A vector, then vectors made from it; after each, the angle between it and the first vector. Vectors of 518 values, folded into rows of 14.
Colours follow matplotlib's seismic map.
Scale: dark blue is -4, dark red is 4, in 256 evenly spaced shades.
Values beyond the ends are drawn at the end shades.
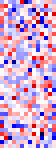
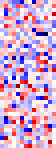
orthogonal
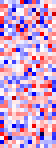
nearly parallel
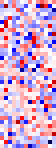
orthogonal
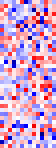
nearly parallel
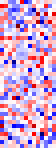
nearly parallel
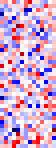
orthogonal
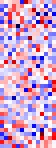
nearly opposite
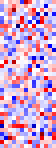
nearly opposite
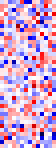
nearly parallel
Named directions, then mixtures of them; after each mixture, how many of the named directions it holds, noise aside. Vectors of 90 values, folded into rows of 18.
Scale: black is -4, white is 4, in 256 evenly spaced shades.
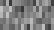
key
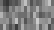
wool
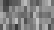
one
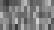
one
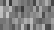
one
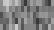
one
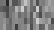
two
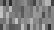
two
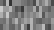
one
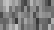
one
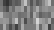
one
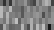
two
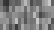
one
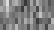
two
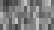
one
